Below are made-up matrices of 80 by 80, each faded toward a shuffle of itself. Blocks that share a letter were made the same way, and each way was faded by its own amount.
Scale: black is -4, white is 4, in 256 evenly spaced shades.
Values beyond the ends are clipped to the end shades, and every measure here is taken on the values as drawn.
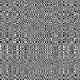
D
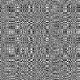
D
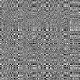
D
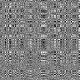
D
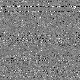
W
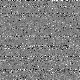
W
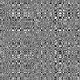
D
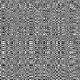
D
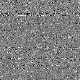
W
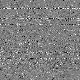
W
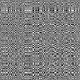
D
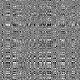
D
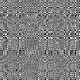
D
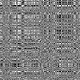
D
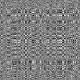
D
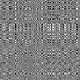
D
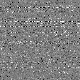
W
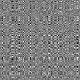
D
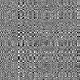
D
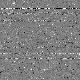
W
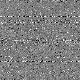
W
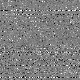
W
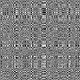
D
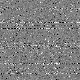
W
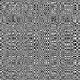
D
